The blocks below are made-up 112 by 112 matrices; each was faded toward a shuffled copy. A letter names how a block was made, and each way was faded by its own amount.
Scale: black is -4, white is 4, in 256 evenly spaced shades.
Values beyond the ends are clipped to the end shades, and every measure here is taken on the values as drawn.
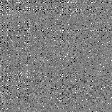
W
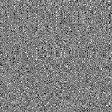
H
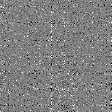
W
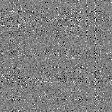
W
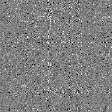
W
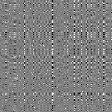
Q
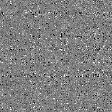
W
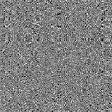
H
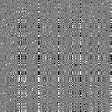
Q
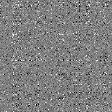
W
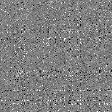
W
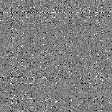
W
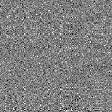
H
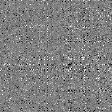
W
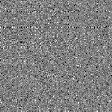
H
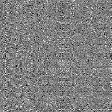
H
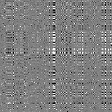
Q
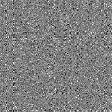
H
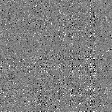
W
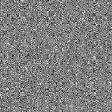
H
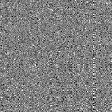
H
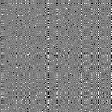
Q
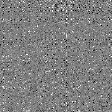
W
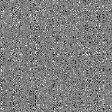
W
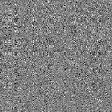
H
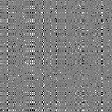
Q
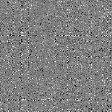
W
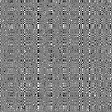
Q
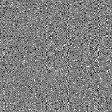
H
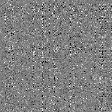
W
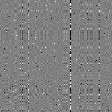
Q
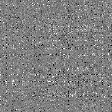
W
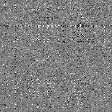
W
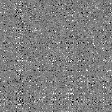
W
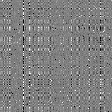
Q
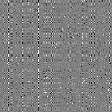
Q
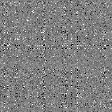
W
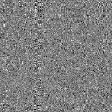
H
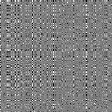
Q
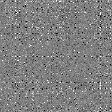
W
